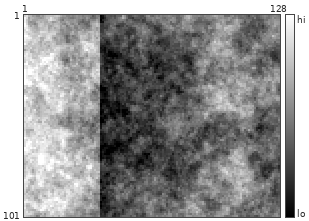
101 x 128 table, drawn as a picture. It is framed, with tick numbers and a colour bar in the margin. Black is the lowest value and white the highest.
The ninth with the lowest average is the centre. Overall the values sit about 50% of the way up the scale. No lone cell stands out from its neighbours. A vertical seam about 30% of the way across splits the table, and the left part is higher. There are no regular stripes.
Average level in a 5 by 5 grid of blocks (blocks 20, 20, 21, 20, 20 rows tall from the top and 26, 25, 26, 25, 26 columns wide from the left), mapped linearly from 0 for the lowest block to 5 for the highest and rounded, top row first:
4 2 1 2 2 / 5 1 0 2 2 / 4 1 0 2 2 / 5 1 0 1 2 / 5 2 1 2 2
